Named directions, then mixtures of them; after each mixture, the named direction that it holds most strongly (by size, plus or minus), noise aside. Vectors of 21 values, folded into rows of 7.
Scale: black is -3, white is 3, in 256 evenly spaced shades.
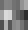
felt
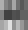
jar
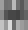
jar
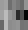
felt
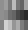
jar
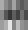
jar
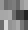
felt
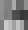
jar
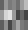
felt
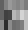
felt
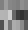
felt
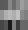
jar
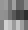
jar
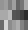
felt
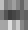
jar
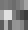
felt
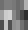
felt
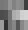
felt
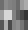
felt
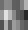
felt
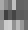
jar
